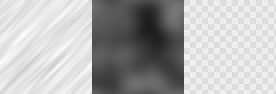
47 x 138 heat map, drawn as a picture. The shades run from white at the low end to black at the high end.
It is made of 1 by 3 panels. Panel 1,1: very low, slanting up to the right, faint in contrast. Panel 1,2: high, smooth. Panel 1,3: very low, checkered, faint in contrast.
